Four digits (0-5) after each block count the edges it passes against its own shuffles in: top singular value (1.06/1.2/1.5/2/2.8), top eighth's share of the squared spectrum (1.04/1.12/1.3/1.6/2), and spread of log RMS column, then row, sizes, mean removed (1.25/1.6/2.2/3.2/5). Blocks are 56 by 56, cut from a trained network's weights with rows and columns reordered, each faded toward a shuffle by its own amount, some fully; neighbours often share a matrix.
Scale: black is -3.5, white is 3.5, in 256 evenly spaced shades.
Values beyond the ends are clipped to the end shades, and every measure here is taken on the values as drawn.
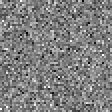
1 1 0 0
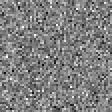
0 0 0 0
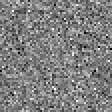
0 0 0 0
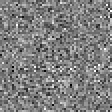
3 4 1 2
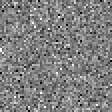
0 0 0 0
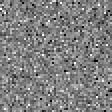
0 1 0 0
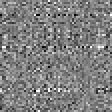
3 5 2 3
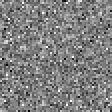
2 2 0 0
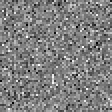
0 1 0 0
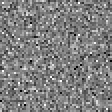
0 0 0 0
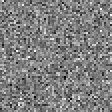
2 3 1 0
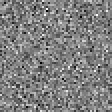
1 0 0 0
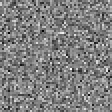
2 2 0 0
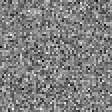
1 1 0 0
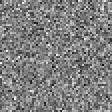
2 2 0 1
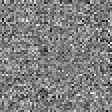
3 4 1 2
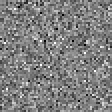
0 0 0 0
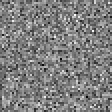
0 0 0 0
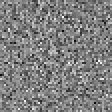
2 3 0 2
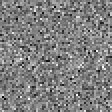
2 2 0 0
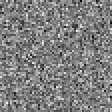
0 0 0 0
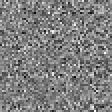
3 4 1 2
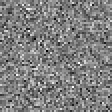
2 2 0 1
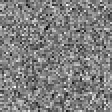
1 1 0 0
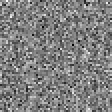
1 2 0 0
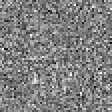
3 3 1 1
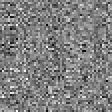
3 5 2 2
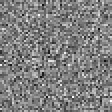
3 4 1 1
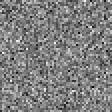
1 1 0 0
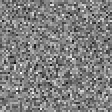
0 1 0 0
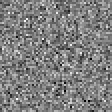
1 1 1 0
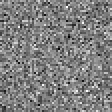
0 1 0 0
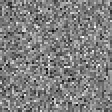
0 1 0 0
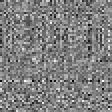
4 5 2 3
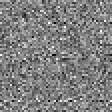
3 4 2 2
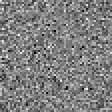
2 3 2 1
